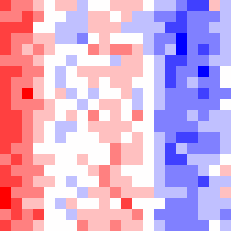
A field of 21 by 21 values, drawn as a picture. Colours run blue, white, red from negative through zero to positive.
No single row or column stands out from its neighbours. On average the colour sits 50% of the way up the scale. Upright stripes repeat 2 times across the table. The field climbs toward the left.
